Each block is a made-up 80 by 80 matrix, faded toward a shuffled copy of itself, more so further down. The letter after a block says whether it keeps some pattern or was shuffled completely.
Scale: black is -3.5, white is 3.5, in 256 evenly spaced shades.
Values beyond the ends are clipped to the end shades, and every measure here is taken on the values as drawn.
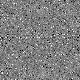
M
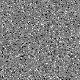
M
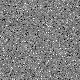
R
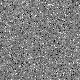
R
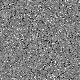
R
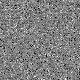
M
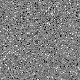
M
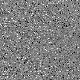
M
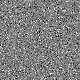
R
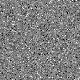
M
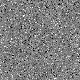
M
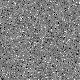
R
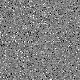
M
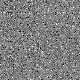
M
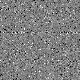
M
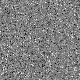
R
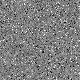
R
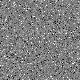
R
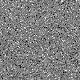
M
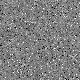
R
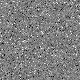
R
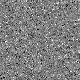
M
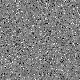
M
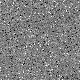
R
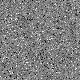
R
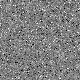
R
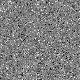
M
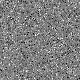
R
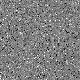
M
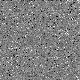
M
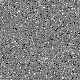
R
